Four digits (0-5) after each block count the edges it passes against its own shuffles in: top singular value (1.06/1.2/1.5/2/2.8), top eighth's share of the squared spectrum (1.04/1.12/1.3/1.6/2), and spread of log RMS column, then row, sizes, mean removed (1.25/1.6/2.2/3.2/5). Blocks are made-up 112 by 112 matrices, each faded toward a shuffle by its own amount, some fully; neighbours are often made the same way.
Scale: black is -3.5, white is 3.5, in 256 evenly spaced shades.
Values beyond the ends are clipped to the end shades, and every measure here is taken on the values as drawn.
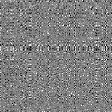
5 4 3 3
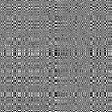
5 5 4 4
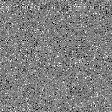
4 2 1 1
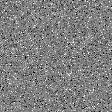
3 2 0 1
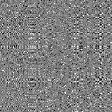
5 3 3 3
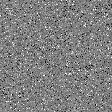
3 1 0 0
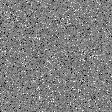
2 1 0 0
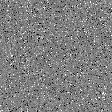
3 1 0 0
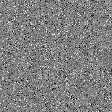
3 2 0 0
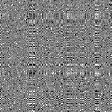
5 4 3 3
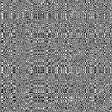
5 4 4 4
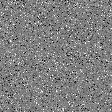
0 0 0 0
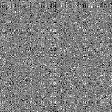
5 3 2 2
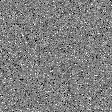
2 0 0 0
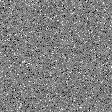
1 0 0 0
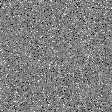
2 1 0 0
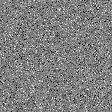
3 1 0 0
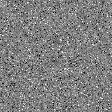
3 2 1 0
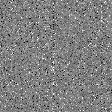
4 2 1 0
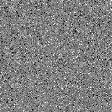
3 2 1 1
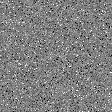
0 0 0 0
